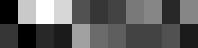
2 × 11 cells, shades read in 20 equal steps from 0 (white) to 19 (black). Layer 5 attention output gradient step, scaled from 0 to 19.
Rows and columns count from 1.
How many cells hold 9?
2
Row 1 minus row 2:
4 -15 -16 -14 6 4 2 -4 -5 3 -8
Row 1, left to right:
19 4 0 3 13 15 14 10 9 16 9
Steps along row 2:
up down up down up up up same down up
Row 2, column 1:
15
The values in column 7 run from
12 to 14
